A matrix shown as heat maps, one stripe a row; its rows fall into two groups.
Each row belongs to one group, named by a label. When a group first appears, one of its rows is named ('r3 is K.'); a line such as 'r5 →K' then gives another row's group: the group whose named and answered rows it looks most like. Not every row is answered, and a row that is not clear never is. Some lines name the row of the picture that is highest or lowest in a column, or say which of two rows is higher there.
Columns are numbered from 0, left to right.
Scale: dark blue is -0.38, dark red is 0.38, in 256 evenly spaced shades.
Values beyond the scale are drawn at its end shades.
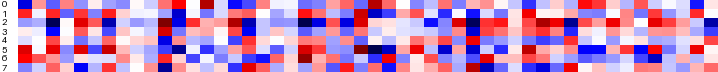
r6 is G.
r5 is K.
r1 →K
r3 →G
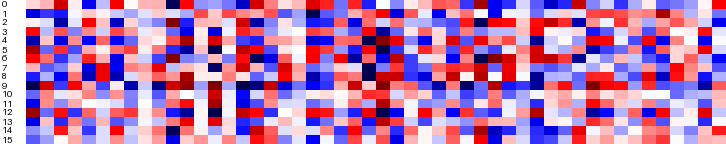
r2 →G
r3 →K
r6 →G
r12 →K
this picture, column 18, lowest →9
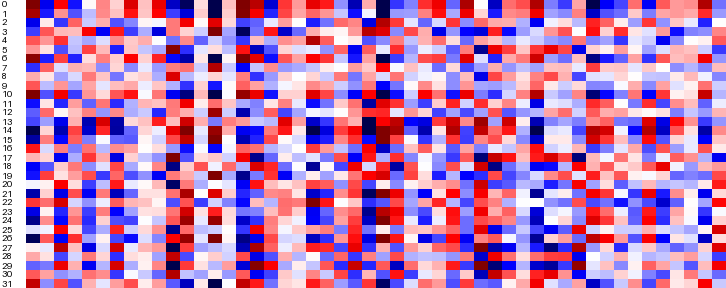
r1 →K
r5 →G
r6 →K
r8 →G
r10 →K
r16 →K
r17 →G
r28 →G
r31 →K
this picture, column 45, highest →18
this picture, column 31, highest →0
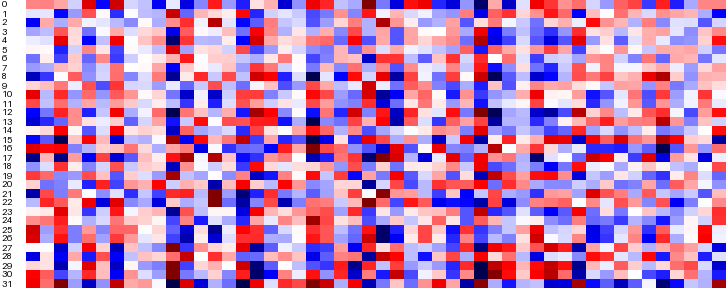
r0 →K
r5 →G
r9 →K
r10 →K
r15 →G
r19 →G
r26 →K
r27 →G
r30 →G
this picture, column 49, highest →31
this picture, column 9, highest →20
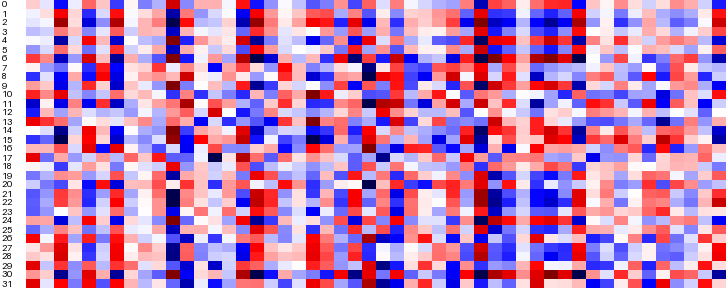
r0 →G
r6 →G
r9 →G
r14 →G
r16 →K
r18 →G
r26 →K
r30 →G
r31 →K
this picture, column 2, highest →2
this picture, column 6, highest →2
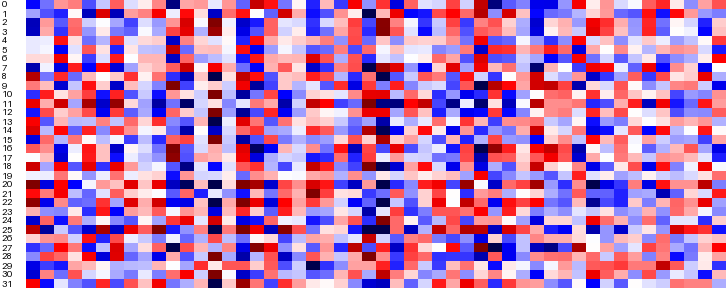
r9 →G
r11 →K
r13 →K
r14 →K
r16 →G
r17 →G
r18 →K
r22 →K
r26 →K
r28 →K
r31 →K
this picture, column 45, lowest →21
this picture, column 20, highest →21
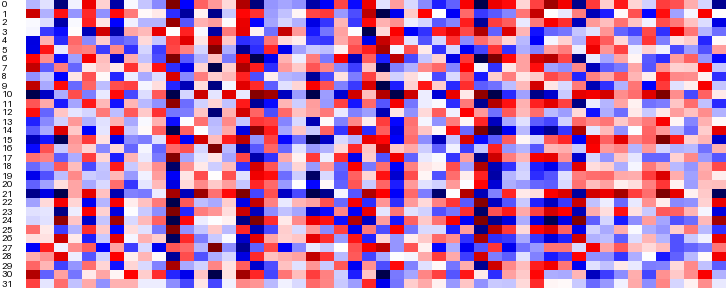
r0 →G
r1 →K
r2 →G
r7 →K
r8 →G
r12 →K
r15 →G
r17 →G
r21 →G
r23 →G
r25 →G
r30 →K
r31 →K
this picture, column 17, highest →10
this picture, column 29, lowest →21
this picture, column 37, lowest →24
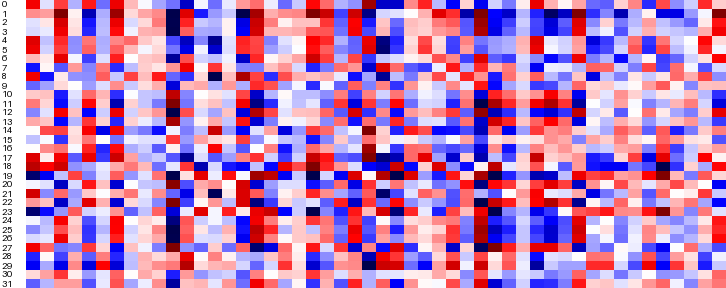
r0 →K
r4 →K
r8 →K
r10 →G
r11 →G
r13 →G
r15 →G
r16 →K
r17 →K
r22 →G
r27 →G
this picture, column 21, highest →1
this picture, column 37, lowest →1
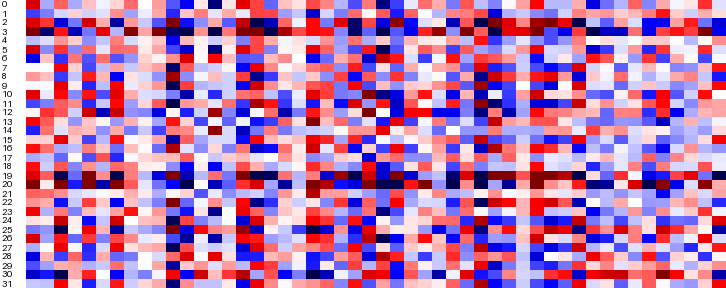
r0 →K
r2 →G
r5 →K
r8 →G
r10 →K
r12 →K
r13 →G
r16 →G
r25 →G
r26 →K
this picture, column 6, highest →20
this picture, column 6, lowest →19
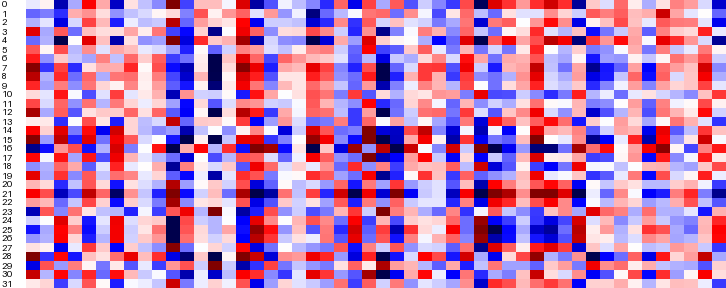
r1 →G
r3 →K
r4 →G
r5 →K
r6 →K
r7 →K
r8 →K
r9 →K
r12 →K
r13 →G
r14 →K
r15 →K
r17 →K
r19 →K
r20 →G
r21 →G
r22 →G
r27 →G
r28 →K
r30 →K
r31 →G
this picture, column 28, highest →14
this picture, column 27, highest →16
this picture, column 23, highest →16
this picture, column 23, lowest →21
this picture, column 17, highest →16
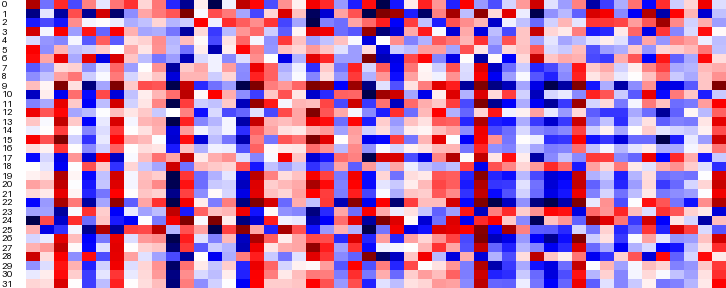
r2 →G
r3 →K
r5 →K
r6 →K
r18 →G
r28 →K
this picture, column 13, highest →24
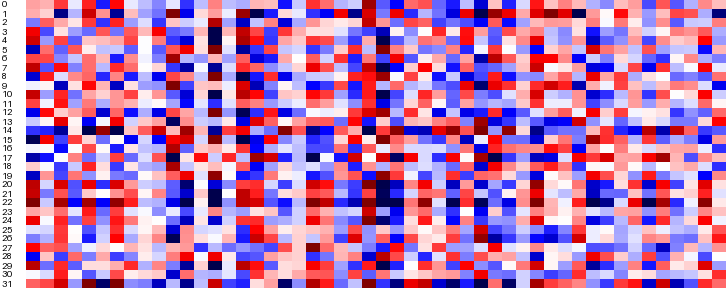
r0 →K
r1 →G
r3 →K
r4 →K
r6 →G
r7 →K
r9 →G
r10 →K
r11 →K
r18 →G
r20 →K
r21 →K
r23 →K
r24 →K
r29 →K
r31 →K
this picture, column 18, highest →14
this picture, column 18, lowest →31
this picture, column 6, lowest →14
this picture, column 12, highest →17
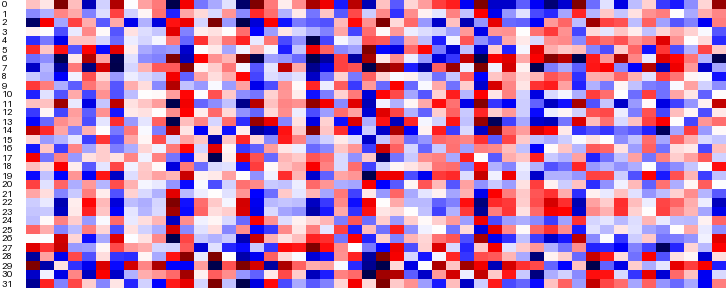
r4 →G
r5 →K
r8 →G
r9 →G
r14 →G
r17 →K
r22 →G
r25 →G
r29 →K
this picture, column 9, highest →29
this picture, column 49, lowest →6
